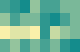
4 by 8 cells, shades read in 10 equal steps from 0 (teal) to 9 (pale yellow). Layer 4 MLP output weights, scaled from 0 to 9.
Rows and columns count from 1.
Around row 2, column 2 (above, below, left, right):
1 8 5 4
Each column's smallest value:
2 1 0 4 1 0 1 0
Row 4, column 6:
4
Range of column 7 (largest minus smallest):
4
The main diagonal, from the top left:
2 2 8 4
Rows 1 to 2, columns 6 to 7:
2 4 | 0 2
